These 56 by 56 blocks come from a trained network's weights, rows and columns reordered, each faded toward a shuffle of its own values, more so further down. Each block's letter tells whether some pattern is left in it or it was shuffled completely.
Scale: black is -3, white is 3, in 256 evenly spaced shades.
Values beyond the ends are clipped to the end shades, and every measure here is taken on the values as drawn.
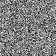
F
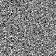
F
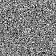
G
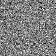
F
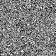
F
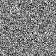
F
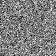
G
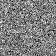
G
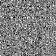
F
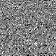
F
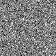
G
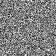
G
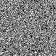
G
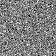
G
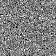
F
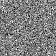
G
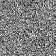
F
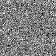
F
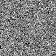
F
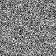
F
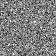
G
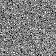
G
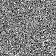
G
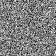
G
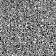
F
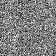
F
